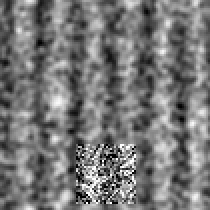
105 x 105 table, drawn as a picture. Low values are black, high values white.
Slope: none. Stripes: upright, repeating 6 times. Odd patch: rougher, in the bottom middle. Histogram: bell-shaped.
